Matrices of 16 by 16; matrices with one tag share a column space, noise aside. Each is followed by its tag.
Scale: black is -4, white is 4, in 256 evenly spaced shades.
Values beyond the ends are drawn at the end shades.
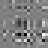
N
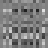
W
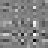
N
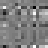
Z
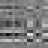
N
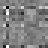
Z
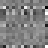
Z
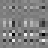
N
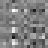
W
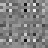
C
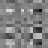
W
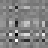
N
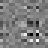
N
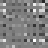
C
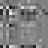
Z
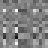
W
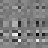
N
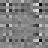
C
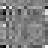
Z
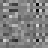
C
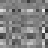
W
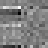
Z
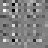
C
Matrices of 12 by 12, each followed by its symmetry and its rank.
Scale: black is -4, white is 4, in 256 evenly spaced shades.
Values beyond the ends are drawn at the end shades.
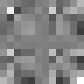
symmetric, rank two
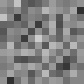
symmetric, full rank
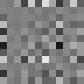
antisymmetric, rank two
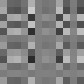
neither, rank one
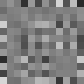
antisymmetric, rank two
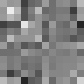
symmetric, rank two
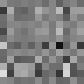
neither, rank two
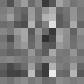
neither, rank two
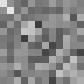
symmetric, full rank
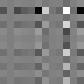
neither, rank one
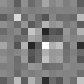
symmetric, rank two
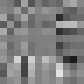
antisymmetric, rank two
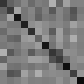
symmetric, full rank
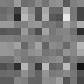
neither, rank two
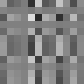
neither, rank one
